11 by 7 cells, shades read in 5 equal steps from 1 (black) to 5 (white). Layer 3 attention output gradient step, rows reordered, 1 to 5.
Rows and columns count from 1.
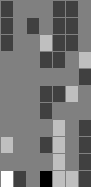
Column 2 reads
3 3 3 3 3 3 3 3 3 3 2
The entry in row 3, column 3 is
3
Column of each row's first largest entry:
2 2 4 7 1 6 1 5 1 5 1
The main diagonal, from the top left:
2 3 3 2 3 4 3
